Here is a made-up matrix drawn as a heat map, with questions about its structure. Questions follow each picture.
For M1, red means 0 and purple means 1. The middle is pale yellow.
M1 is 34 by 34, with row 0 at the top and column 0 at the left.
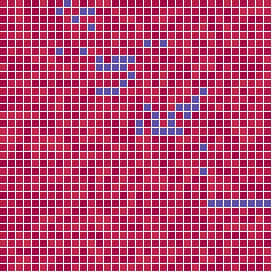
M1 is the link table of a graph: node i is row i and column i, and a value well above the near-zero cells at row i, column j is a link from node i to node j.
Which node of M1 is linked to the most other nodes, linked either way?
node 25
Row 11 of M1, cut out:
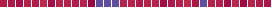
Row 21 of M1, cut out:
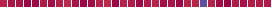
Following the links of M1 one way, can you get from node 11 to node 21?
yes
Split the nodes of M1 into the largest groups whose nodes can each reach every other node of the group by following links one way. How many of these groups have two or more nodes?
0
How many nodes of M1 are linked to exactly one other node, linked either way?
11
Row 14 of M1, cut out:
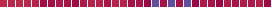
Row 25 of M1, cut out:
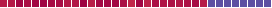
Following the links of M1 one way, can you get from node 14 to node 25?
yes
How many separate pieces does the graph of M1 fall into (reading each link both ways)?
2
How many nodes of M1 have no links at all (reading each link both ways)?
1
